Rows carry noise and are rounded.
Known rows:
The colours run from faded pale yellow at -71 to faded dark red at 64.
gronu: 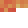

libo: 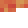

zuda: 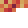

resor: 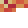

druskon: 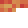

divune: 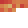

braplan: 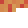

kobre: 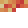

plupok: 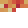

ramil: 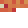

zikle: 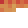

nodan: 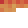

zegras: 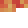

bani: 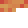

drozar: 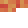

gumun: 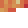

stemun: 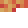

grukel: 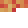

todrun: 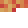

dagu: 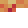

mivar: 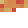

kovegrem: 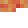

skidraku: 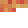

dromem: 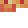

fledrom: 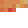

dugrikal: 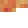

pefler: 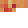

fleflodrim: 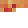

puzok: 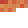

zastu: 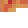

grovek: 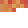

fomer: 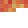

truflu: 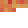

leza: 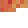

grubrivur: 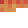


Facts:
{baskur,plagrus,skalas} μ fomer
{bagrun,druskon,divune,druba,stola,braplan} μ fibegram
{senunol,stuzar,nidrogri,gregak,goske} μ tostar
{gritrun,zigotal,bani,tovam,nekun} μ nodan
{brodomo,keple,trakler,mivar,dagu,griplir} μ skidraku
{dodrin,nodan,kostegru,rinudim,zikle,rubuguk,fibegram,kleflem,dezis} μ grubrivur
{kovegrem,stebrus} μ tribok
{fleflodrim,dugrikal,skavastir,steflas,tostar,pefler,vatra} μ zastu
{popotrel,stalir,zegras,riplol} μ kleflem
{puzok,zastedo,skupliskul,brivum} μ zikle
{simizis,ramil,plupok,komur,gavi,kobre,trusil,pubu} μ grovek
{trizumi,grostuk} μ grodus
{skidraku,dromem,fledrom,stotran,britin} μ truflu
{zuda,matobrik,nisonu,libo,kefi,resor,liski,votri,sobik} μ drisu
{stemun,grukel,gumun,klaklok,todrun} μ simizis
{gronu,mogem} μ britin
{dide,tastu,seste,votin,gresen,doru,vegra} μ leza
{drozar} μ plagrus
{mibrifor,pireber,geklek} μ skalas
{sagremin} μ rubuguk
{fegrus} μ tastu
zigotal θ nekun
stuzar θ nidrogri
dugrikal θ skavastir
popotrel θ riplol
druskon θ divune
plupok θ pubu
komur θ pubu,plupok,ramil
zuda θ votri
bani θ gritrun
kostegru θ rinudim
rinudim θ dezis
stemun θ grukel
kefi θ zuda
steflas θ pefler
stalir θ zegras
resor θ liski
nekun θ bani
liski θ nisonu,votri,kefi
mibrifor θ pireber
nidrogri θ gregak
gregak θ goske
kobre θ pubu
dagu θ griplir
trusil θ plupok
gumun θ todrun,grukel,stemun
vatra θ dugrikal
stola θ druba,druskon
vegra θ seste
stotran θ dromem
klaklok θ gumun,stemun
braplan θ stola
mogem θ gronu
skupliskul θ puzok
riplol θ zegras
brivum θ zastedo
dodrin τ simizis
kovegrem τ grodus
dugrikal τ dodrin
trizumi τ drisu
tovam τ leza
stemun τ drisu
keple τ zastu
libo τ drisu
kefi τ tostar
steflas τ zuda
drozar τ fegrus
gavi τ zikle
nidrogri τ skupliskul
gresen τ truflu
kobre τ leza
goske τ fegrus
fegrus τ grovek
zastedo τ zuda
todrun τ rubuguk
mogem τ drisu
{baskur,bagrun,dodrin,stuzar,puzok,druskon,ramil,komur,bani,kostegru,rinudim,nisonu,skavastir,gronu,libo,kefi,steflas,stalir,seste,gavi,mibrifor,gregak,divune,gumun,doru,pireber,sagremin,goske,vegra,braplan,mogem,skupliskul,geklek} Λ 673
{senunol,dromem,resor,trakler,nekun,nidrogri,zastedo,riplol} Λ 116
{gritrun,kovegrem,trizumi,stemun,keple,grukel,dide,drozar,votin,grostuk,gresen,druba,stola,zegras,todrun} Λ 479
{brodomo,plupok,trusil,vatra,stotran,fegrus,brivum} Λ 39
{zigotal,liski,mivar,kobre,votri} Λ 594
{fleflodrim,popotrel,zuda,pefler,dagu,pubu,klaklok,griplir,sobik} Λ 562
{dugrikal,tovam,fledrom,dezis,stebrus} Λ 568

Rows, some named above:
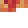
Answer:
nisonu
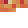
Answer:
zastedo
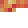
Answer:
popotrel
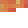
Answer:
gavi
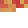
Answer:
druba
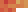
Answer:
seste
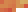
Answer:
stebrus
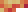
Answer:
klaklok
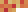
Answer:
nidrogri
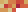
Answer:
trusil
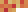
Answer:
nidrogri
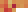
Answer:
pefler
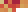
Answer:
votri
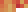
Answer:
gritrun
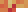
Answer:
griplir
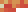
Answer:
komur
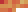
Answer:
dezis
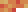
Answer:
keple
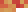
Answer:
druba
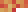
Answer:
grukel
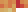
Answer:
brivum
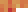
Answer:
mogem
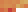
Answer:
fledrom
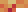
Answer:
dagu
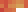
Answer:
pireber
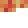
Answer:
stuzar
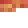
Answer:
divune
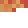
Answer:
simizis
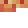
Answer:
dromem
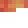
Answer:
pireber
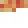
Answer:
stotran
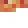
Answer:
riplol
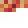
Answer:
zuda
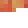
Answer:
mibrifor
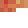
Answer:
seste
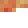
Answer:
dugrikal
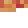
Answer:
stola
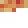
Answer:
brodomo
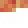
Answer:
goske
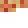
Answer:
nidrogri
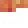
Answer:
vegra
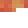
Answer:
geklek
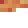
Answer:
tovam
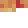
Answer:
brivum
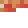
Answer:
komur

